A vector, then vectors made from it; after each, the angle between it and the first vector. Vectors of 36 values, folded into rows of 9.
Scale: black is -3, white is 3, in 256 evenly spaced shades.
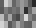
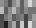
partly opposed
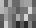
orthogonal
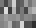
orthogonal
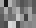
partly opposed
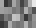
nearly opposite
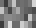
partly opposed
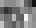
partly aligned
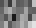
orthogonal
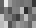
nearly parallel
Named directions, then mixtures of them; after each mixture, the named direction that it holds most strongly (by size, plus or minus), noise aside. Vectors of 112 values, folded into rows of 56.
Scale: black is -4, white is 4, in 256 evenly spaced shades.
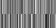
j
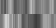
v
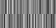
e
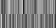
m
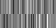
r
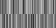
r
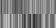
v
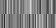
e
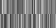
j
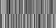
m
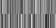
j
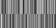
m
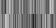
v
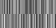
e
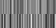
e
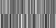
j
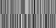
j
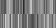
v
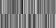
j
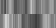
v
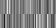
e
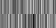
r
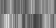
v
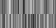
r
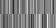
r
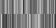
m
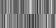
e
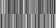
m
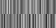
e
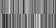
m
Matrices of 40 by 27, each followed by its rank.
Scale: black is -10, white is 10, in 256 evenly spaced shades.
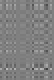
one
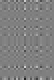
one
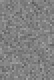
full rank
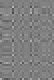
two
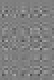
two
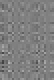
two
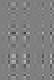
one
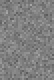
full rank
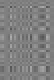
one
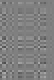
one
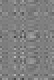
two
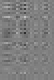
two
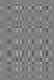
one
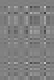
one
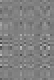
two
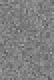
full rank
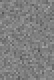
full rank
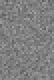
full rank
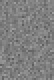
full rank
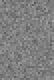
full rank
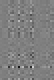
two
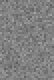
full rank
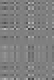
one
